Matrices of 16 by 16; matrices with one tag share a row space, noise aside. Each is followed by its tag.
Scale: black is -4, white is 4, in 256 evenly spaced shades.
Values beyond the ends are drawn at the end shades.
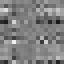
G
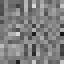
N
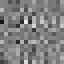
N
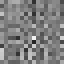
N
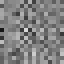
N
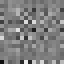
N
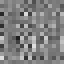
N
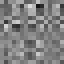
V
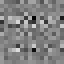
N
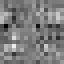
G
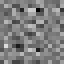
V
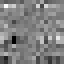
G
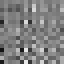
N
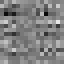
G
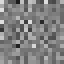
N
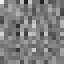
N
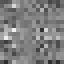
G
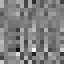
N
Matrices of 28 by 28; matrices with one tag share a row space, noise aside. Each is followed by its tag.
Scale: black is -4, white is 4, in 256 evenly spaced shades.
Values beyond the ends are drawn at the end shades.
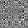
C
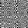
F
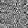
F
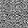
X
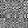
X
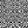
X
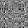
C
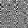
F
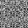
X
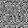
X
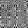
F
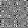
F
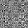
C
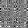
F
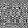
X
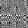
F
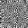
F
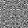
X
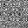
X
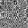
F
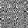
F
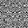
X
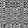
X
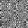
F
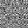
X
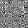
C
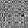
C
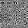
F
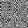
F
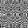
X
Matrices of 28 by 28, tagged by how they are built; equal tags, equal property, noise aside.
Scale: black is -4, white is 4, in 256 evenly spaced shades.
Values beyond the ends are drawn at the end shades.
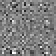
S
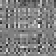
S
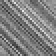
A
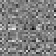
S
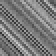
A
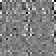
S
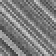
A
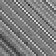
A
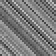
A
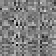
S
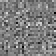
S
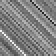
A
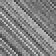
A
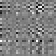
S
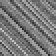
A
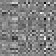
S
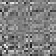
S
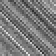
A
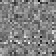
S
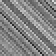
A
